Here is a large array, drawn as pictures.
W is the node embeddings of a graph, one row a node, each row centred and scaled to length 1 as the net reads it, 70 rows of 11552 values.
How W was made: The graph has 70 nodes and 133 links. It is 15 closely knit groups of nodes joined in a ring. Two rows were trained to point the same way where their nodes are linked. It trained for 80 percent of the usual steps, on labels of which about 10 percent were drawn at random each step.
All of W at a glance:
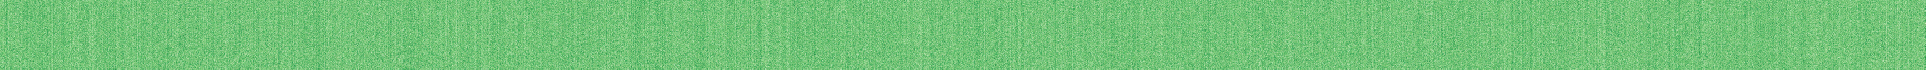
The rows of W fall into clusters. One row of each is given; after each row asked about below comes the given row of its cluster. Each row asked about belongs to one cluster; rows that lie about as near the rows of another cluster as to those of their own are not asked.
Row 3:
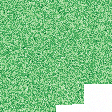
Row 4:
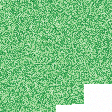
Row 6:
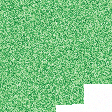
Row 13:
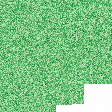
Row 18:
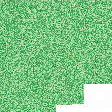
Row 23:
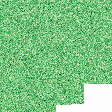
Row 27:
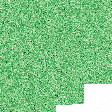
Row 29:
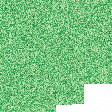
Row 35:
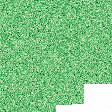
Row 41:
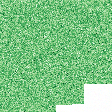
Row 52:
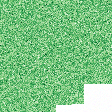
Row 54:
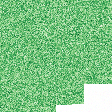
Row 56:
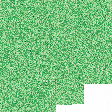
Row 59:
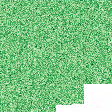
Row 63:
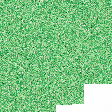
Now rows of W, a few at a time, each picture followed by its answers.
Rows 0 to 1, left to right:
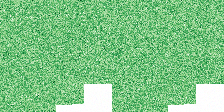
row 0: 41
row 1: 3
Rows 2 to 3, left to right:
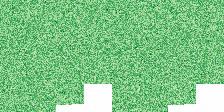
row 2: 23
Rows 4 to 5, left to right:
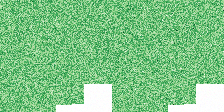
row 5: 13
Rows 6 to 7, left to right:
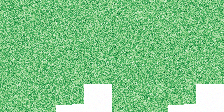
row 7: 23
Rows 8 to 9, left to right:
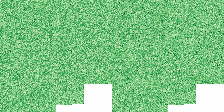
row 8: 56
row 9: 56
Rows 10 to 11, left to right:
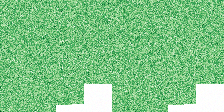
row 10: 13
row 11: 63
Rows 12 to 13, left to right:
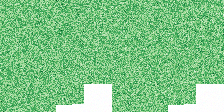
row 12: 27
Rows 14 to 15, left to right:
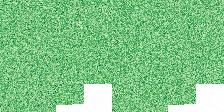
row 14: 13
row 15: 6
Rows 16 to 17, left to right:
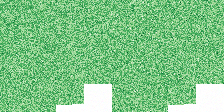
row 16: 18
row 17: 6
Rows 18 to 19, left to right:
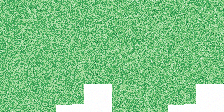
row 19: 59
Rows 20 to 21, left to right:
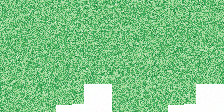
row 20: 54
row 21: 52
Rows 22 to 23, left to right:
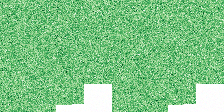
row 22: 29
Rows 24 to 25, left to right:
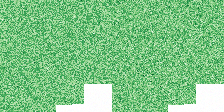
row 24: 41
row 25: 63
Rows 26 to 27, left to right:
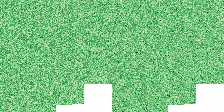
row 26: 52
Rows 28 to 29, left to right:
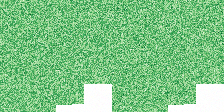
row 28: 52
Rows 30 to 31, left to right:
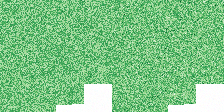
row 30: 29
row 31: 35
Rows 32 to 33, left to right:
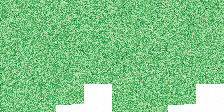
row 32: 54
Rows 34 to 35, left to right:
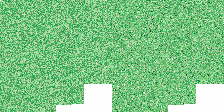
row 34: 29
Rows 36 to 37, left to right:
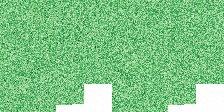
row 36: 3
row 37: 27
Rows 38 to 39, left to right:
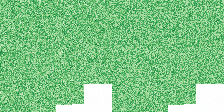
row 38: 4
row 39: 13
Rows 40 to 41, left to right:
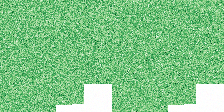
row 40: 3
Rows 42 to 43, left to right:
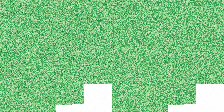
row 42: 41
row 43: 13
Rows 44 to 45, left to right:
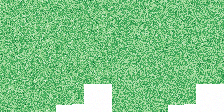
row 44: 59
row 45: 18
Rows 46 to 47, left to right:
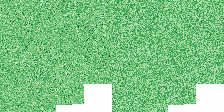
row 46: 27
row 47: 29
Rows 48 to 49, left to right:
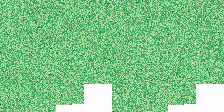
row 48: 4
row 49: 4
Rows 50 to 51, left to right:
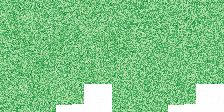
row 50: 3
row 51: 18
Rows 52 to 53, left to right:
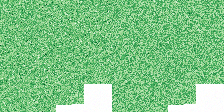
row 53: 54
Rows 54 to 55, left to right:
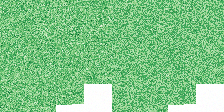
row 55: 29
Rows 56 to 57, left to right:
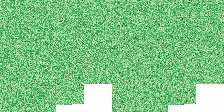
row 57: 52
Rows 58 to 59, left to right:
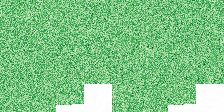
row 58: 23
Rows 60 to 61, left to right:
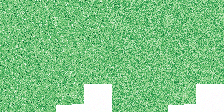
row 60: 35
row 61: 35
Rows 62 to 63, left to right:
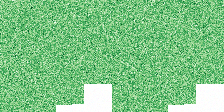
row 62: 41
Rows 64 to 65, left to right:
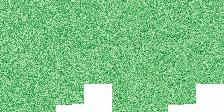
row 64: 27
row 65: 63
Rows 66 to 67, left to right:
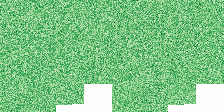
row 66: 3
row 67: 56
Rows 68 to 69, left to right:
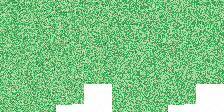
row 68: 18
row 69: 18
